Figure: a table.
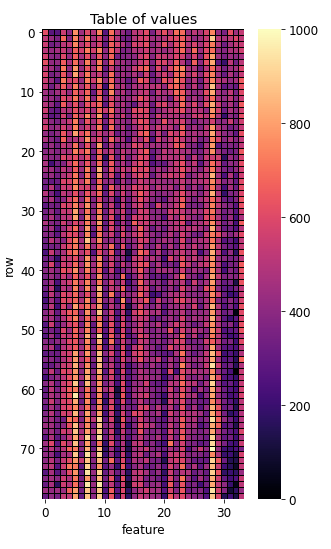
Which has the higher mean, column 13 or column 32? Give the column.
13
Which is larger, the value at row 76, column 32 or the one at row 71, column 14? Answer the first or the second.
the second
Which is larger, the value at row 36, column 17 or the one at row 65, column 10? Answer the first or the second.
the first
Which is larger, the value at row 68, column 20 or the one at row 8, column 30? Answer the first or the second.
the second
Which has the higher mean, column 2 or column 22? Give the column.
22
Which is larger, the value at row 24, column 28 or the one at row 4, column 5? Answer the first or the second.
the first
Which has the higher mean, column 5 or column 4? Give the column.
5
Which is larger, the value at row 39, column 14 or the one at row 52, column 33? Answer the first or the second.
the second
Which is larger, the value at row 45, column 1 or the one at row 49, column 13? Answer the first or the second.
the second
